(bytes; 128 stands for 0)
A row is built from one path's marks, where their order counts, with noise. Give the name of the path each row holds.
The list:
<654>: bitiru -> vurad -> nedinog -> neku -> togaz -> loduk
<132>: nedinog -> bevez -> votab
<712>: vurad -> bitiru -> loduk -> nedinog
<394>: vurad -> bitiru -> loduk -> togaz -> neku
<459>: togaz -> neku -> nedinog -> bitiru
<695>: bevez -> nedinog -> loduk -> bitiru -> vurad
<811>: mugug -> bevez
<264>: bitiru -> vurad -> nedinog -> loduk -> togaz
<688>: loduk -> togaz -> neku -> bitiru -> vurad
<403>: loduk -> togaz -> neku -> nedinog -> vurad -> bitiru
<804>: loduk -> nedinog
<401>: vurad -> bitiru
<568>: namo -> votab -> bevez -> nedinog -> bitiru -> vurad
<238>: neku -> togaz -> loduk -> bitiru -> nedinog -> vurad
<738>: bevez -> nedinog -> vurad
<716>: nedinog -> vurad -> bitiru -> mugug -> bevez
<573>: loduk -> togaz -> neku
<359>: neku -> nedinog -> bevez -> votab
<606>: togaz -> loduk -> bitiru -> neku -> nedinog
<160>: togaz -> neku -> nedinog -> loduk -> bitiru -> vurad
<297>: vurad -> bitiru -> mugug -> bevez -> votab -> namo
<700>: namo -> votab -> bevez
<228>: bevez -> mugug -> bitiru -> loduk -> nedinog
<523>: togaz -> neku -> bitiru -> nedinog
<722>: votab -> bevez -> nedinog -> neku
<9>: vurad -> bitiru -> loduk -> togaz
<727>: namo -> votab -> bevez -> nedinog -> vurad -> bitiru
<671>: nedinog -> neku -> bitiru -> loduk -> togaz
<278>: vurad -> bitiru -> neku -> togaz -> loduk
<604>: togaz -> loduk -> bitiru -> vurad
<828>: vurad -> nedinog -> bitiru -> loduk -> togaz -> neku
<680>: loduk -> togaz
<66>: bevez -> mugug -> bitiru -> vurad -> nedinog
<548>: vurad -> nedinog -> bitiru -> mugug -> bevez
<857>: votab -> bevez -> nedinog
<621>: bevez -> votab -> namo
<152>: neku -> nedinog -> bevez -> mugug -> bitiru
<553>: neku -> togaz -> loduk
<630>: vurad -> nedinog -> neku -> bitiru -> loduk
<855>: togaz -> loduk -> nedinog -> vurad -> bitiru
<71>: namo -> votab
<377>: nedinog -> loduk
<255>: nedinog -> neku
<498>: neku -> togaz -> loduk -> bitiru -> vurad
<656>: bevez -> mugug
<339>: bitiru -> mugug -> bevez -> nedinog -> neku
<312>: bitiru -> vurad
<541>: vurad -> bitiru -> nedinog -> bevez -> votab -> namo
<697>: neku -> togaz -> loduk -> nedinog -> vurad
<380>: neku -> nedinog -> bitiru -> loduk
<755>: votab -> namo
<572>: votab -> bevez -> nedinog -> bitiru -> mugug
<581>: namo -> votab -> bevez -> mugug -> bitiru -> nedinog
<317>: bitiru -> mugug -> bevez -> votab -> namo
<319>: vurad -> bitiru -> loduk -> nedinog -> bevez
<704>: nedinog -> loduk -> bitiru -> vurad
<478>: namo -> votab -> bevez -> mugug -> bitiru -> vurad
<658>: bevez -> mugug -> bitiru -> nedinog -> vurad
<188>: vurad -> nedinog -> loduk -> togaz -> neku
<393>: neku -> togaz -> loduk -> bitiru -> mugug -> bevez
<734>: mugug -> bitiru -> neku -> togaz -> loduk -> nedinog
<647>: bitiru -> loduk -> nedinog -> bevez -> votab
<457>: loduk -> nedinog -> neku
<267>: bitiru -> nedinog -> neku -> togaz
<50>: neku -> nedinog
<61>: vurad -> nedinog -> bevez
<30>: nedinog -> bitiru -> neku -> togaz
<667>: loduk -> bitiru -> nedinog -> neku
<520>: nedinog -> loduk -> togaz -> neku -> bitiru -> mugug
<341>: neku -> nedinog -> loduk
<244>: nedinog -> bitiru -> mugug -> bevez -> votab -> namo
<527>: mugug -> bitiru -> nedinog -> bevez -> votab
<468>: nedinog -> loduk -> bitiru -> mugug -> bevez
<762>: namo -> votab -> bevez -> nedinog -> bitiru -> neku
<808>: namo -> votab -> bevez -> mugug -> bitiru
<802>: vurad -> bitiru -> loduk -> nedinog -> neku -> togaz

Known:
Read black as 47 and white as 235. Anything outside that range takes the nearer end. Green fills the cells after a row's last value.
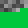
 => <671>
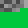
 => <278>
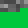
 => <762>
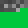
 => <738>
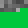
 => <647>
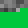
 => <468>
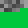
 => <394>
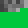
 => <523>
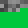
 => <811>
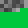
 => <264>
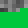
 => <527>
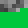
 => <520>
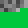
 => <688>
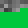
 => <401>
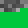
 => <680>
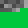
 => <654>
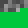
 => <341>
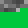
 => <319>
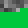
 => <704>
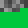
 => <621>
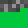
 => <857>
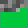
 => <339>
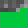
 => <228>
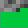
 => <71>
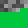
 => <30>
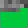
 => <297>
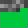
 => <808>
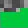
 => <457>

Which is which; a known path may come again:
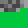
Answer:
<573>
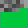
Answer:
<394>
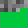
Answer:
<393>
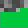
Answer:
<457>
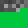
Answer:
<738>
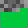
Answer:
<9>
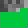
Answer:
<523>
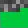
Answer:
<857>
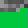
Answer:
<541>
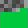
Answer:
<264>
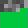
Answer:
<380>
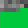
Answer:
<297>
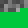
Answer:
<341>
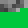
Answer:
<520>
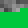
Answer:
<312>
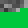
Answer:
<403>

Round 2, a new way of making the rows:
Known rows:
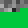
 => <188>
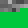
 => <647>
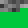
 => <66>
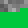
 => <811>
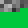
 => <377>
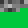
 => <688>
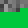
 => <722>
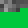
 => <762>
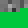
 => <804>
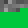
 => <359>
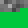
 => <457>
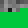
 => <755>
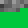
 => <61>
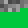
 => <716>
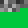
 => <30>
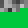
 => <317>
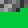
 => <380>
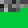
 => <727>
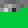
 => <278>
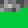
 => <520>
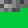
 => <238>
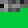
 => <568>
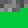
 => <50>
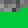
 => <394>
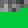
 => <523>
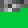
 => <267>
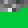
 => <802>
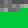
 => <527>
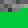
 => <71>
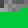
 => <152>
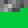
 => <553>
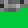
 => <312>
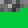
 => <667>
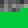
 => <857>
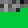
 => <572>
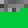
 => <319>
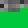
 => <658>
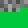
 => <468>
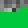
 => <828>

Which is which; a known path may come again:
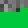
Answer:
<722>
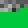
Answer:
<630>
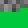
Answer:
<255>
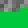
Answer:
<339>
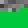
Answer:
<319>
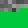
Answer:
<647>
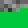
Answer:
<71>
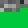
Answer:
<498>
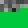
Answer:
<855>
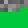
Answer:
<680>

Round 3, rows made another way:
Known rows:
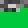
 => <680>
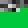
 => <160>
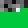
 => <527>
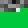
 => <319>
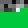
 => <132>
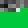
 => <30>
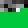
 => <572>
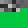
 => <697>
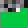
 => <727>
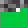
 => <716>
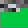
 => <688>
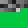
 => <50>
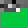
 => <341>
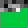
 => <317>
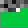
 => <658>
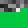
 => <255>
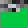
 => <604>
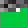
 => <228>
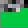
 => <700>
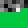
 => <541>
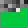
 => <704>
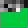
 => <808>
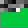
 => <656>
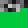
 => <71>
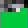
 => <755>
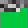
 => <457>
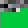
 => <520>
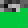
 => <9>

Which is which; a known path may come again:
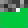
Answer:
<716>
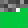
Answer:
<468>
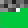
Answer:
<695>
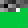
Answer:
<228>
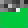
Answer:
<704>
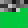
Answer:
<160>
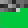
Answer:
<50>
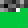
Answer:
<66>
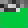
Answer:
<457>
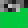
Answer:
<71>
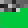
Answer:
<697>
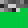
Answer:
<688>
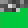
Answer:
<804>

